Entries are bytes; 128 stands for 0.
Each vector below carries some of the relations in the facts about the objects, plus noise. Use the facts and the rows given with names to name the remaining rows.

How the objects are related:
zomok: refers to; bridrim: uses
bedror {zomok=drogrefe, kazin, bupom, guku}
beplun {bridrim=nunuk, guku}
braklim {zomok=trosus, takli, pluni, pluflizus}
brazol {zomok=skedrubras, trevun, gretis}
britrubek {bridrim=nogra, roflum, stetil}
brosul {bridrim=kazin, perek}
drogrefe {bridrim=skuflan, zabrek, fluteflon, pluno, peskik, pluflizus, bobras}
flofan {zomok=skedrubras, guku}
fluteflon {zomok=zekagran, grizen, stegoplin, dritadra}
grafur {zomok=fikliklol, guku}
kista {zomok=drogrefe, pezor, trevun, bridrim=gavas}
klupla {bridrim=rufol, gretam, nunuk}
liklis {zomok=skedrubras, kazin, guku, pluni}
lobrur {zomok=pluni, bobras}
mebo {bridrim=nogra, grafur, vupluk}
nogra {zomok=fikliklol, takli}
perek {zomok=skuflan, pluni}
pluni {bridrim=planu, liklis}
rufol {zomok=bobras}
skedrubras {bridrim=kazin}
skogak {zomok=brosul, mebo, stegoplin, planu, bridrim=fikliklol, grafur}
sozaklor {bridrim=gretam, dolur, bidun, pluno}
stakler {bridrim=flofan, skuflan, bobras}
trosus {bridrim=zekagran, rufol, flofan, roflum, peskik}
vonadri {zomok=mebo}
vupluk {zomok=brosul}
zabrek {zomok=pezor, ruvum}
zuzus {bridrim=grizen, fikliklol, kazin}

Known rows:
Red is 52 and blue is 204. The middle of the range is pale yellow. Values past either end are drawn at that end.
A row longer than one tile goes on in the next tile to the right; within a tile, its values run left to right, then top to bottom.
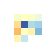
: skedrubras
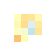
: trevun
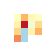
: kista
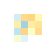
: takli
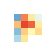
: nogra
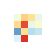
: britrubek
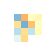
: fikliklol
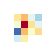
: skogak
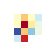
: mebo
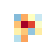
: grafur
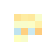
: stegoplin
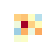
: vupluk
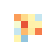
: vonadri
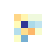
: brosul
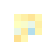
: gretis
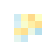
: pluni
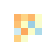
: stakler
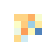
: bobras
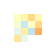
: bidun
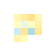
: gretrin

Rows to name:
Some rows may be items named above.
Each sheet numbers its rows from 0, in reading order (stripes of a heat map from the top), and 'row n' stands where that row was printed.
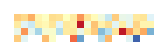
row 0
skuflan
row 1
trevun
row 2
zabrek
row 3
nunuk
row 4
perek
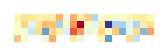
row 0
trevun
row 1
trosus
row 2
flofan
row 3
kazin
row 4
planu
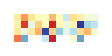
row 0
zabrek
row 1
mebo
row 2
brosul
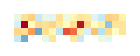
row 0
lobrur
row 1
guku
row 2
bedror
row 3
takli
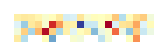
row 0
planu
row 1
liklis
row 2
zuzus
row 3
rufol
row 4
roflum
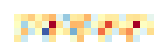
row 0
pluflizus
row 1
skogak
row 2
trosus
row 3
bedror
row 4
brazol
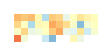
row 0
drogrefe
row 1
braklim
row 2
grizen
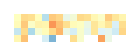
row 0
stetil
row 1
braklim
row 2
ruvum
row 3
pezor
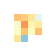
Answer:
fluteflon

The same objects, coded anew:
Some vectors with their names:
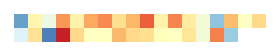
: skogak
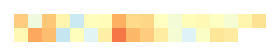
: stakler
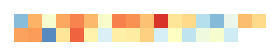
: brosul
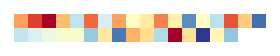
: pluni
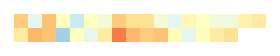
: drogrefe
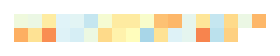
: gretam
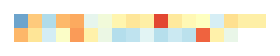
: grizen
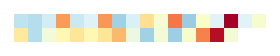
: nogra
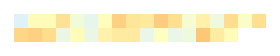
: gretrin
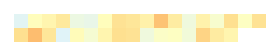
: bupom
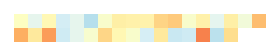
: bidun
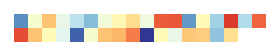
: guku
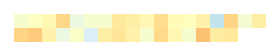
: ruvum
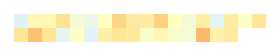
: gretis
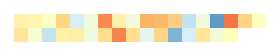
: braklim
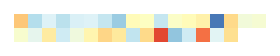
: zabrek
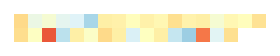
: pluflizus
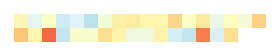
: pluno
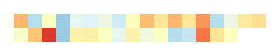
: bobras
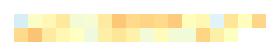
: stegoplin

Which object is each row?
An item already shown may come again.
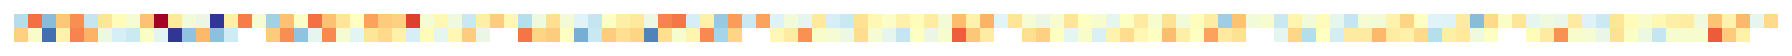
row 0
perek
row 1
zuzus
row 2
nunuk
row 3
roflum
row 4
pezor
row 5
brazol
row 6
roflum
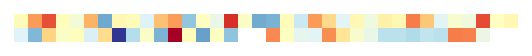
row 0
planu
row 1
fikliklol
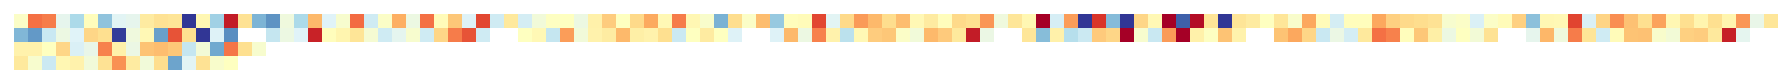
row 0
liklis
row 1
vupluk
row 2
vonadri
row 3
mebo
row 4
kista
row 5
sozaklor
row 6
mebo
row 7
braklim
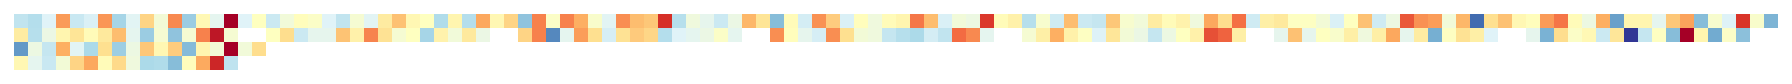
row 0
nogra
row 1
bedror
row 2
skedrubras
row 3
fikliklol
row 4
stetil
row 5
lobrur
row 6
planu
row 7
grafur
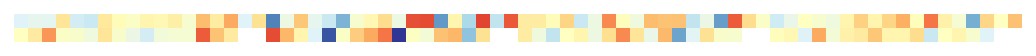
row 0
roflum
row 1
guku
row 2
braklim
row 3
vonadri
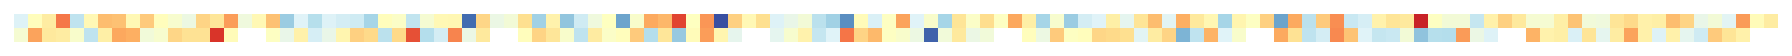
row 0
britrubek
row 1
zabrek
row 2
rufol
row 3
flofan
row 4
fluteflon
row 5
kazin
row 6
takli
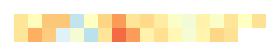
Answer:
trosus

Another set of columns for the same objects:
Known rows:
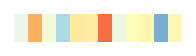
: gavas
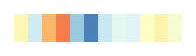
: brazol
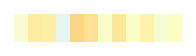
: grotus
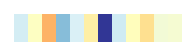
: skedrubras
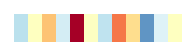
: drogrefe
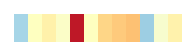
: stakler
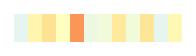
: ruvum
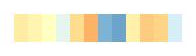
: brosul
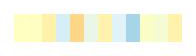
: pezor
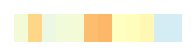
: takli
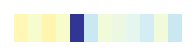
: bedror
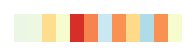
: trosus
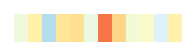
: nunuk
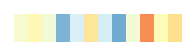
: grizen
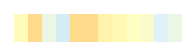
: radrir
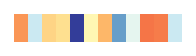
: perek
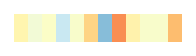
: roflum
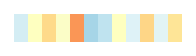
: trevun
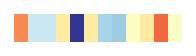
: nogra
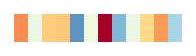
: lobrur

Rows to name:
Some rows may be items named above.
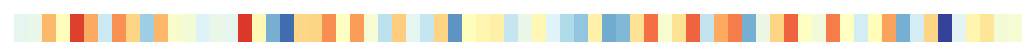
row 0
trosus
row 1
mebo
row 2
vonadri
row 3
fikliklol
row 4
rufol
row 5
skedrubras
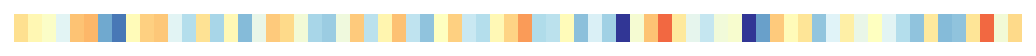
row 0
brosul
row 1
guku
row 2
zabrek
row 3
vupluk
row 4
flofan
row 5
fikliklol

